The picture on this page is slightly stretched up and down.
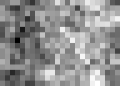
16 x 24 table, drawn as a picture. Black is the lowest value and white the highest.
The middle left is the ninth with the lowest average. No row or column stands out. There are no regular stripes.
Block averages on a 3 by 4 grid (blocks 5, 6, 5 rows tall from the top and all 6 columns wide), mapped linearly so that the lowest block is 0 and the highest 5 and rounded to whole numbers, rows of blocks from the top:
1235 / 0153 / 0344
